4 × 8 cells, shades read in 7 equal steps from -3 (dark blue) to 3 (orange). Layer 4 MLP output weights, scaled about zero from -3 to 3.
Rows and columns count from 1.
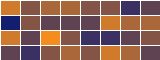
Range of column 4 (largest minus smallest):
2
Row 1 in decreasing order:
2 1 1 0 0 0 -1 -2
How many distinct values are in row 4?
5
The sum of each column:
0 -3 3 1 -3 2 -1 -1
